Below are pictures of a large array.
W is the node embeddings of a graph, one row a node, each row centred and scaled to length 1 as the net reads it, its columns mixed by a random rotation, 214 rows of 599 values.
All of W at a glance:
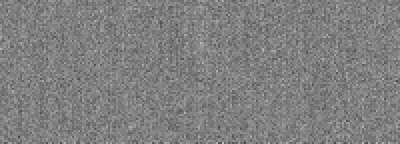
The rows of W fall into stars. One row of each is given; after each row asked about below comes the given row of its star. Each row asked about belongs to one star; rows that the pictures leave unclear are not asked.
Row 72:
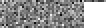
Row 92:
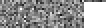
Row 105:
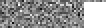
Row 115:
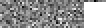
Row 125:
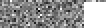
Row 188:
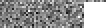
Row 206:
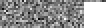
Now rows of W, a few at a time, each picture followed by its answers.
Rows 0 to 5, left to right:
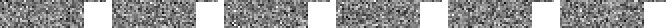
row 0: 92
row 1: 206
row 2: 206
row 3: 188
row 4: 115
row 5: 92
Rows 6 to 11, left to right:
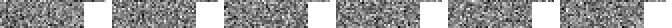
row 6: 72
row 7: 115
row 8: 188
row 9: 206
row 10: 92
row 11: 105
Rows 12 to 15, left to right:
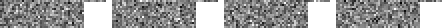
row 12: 206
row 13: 206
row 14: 125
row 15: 206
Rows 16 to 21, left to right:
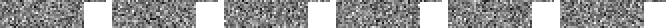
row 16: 92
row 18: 125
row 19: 105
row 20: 92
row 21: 115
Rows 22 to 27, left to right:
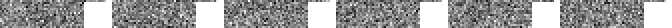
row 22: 125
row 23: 72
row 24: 105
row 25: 105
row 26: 115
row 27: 125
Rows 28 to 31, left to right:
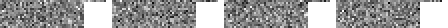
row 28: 188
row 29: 115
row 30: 92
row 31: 92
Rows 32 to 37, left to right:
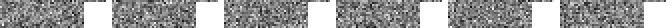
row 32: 92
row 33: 92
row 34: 125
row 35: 92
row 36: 72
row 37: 206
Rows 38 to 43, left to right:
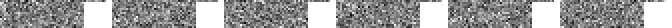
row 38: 72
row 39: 92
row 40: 206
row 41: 72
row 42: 92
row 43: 72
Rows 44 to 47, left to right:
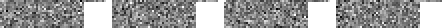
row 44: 72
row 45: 105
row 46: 72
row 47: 188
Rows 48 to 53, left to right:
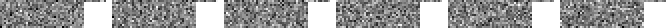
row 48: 105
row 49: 72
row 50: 115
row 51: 125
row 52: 105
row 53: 206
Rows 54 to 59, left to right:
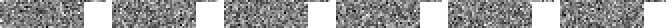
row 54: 125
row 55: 125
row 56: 72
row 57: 105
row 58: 188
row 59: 92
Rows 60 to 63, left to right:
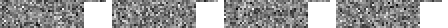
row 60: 92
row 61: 188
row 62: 188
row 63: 92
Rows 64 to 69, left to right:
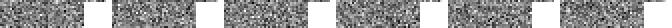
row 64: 125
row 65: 105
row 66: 105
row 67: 125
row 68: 105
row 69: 105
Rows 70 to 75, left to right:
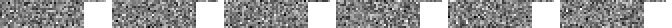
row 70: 206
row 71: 125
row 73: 206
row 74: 72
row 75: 92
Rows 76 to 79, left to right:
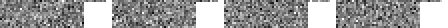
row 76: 92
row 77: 92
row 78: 125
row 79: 105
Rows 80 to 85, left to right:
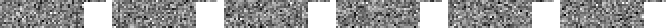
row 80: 92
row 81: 72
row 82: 92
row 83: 115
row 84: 105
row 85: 92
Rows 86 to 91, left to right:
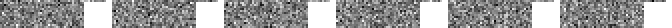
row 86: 188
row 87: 125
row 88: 206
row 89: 125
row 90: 206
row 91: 72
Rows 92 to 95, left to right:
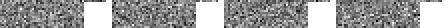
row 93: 206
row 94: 105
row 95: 105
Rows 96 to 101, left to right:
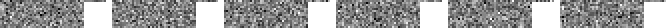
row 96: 115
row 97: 115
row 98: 125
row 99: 105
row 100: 92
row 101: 115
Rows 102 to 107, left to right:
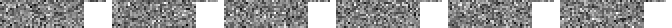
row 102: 105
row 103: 72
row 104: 92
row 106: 206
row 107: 92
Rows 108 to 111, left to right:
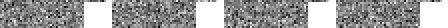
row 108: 115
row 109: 125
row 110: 115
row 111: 115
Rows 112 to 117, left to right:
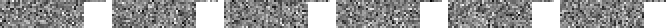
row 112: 125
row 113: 188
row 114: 72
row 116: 105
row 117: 188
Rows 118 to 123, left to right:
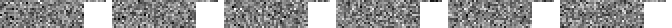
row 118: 188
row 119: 188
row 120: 115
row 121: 115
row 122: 115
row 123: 188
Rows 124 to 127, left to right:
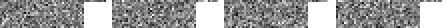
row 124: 92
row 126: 105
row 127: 206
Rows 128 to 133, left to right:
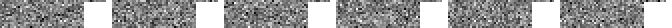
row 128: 105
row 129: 206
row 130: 188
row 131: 92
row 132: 72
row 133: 92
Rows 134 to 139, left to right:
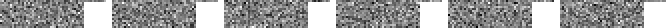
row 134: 125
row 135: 188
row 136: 115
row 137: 188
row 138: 188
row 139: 105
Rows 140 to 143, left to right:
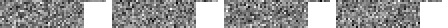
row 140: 105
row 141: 105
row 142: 115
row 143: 92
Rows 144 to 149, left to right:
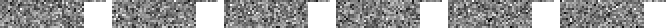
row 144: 92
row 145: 125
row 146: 105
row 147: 206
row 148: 105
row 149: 188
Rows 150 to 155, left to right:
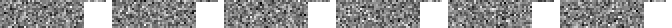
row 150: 188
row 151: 115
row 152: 206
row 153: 125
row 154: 115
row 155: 206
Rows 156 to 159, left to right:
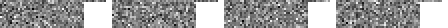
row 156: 188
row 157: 188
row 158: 92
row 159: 188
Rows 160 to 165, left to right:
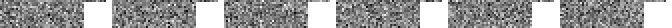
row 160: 188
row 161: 115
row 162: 188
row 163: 105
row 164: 115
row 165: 188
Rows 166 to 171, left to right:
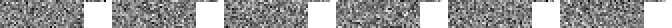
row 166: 188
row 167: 125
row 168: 188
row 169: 105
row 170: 206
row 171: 115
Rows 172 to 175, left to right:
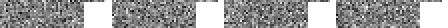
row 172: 72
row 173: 188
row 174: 125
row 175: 188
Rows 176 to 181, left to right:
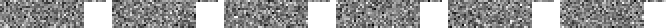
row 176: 125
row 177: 188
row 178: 105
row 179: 92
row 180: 188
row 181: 72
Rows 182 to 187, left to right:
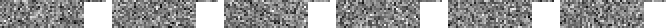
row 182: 92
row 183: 72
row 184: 188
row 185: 206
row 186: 206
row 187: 125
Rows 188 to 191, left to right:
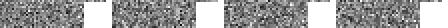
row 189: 206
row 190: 105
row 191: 206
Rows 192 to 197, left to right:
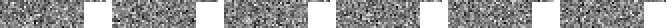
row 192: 206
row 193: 115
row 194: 206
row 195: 105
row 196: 115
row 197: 92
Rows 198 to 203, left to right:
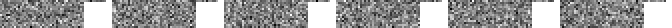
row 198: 115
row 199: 115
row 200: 72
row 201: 115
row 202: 206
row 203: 188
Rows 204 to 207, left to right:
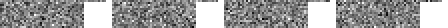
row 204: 206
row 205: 188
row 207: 115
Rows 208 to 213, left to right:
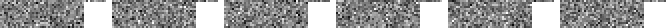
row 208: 188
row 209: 72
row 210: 115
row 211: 72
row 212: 92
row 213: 206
